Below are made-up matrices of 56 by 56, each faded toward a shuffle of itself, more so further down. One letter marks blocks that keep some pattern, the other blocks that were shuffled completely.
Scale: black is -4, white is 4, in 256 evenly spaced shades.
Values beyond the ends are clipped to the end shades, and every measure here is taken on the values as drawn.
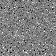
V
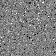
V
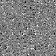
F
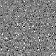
F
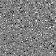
F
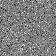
V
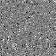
F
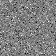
V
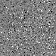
F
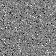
V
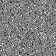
V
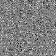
F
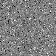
V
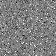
V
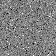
V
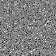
F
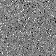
V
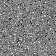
V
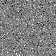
V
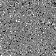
F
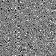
F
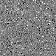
F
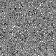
F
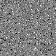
F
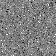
V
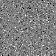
F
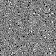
F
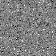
F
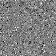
F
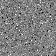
V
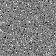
V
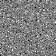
F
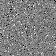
V
